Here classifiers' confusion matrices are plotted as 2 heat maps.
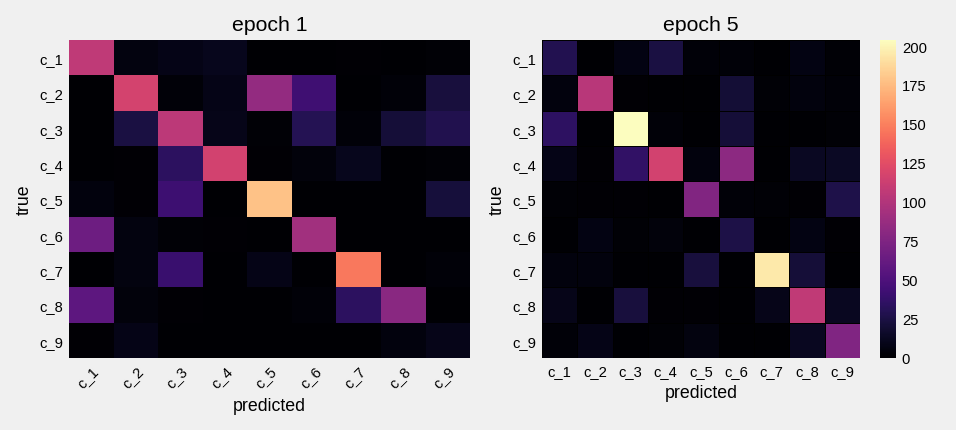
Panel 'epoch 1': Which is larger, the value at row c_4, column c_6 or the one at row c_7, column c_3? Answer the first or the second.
the second
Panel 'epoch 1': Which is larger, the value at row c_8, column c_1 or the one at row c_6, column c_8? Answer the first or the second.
the first
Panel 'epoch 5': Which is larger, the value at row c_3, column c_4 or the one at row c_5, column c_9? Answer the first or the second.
the second
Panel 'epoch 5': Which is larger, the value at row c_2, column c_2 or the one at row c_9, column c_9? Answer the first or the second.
the first
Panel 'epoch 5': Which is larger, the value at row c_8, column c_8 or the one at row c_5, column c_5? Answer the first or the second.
the first
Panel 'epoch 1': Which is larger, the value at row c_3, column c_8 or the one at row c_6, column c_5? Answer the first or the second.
the first
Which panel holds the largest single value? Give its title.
epoch 5
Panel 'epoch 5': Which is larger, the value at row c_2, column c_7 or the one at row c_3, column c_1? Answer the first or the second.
the second
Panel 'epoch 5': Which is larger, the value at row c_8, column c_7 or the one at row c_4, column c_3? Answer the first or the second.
the second
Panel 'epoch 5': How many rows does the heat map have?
9
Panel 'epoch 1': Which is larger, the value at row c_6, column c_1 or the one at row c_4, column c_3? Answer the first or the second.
the first
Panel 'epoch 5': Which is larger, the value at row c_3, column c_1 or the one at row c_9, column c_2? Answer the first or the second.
the first
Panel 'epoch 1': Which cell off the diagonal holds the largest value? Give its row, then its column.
c_2, c_5
